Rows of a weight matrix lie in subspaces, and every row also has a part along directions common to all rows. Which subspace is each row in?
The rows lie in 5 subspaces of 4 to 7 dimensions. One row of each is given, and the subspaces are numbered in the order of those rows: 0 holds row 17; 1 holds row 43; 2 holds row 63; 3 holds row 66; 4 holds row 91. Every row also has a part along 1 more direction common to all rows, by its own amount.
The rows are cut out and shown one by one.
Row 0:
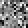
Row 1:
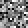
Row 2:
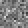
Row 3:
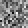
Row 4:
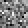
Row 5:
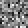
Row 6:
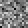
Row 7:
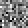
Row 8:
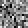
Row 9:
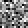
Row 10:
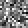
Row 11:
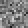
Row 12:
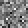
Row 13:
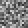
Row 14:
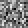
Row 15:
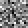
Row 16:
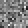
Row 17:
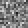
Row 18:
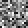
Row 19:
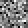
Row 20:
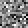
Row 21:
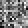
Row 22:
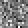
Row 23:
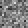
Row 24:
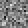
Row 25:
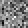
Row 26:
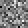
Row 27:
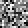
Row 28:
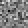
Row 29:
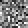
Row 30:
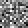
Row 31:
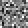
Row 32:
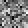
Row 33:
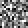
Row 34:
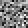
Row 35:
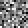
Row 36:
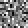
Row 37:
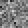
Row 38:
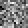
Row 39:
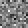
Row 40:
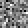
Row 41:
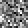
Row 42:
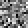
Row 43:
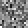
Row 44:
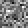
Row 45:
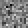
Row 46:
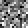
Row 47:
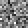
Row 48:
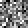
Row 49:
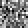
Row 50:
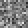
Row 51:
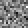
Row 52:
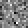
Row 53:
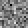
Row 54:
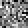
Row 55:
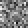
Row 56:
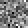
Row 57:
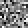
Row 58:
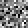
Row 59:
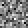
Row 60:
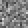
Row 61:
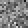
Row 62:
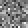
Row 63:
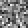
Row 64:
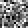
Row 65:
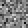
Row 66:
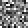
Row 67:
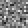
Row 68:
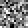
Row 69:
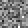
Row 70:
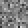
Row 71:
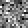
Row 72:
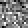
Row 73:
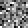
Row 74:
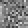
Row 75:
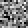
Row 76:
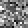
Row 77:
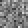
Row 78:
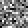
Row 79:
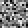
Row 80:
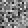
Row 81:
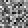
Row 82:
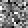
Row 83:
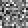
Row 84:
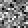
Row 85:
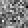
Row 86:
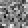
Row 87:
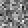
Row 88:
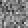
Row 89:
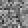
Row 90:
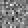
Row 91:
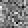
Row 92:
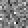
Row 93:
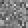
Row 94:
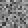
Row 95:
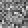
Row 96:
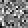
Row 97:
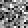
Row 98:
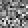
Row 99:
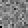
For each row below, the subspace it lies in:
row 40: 1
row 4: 2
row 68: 0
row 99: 3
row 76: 4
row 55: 4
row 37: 4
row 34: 3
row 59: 1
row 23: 0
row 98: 0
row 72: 1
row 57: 1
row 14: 1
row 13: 0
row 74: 4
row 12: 3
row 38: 4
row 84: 3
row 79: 3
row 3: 0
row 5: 2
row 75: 4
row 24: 1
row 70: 2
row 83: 3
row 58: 3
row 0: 3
